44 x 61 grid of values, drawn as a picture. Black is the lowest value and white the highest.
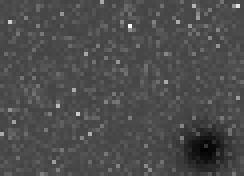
Neither half mirrors the other. A single dip lies in the bottom right. The ninth with the lowest average is the bottom right. No single row or column stands out from its neighbours. Most values sit low, with a long tail of high ones.
